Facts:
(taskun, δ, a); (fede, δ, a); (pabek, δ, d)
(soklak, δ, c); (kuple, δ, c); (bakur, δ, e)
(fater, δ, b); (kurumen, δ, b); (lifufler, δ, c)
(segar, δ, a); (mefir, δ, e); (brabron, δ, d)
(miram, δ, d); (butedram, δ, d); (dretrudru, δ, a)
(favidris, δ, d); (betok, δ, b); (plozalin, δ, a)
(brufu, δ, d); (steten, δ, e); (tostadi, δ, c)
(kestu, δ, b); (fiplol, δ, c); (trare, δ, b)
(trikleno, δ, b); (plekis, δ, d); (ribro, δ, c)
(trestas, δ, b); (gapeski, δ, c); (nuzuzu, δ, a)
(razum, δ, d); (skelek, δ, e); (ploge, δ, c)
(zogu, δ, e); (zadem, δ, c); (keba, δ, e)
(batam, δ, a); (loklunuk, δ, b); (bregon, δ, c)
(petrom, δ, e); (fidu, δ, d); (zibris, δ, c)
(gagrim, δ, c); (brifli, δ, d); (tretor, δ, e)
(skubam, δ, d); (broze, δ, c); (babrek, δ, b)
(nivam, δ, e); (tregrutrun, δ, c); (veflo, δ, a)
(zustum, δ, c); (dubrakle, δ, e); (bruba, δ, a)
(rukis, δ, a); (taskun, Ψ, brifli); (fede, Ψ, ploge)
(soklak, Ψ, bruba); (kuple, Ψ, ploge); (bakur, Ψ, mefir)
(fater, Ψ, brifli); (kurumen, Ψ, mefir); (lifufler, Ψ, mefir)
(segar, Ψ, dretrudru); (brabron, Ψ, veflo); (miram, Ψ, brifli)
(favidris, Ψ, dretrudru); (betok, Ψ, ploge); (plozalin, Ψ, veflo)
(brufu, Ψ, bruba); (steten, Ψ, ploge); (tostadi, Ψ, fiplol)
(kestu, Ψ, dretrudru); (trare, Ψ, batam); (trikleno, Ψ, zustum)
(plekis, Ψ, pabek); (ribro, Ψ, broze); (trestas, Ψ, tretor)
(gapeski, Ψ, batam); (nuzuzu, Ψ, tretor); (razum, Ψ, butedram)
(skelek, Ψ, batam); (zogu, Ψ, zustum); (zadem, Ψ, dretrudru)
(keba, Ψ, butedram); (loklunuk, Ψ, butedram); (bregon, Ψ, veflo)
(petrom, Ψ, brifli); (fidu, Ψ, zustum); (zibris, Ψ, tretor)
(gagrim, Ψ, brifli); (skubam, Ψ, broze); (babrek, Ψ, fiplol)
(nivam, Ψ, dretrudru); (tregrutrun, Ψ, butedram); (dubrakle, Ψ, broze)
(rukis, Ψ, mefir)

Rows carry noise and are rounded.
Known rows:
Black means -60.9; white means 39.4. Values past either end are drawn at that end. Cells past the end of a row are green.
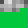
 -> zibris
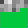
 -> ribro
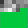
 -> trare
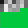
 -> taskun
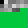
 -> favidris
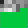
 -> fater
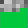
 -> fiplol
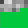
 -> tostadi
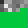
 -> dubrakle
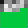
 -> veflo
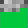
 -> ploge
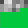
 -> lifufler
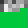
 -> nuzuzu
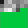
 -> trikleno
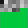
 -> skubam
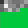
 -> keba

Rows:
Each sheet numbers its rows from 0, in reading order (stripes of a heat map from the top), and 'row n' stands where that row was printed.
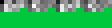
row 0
segar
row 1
bakur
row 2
fede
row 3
skelek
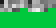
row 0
brabron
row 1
kurumen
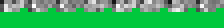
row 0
bruba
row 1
tretor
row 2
petrom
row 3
gapeski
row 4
plozalin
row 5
gagrim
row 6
kestu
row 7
zogu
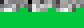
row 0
loklunuk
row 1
dretrudru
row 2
trestas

